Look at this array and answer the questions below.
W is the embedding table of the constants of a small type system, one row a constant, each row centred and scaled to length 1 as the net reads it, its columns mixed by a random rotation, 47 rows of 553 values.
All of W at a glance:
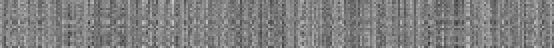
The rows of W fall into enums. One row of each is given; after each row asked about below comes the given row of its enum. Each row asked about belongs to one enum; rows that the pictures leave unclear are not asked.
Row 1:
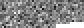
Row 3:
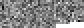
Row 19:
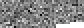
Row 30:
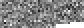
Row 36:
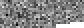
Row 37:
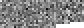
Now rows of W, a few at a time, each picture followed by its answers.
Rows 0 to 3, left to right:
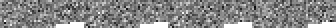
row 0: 30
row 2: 1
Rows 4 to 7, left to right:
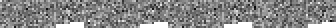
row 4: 37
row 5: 30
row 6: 37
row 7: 3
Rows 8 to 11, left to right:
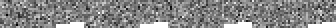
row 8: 36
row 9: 1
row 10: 3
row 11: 37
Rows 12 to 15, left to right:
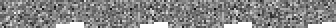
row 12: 1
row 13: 37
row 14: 37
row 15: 36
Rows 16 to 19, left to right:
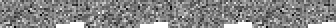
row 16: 19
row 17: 1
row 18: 3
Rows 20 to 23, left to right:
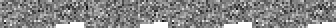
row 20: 30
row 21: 3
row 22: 30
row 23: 30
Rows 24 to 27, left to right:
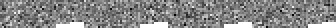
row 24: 1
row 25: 37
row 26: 36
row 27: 19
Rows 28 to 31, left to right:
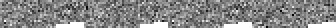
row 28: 30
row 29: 3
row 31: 19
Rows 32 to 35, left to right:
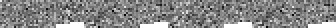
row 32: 37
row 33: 19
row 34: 1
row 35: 19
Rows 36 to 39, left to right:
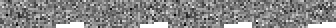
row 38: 36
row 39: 30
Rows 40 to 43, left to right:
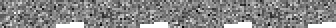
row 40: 1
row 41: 36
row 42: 19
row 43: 36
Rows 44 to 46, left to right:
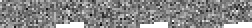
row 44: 37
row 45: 36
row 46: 30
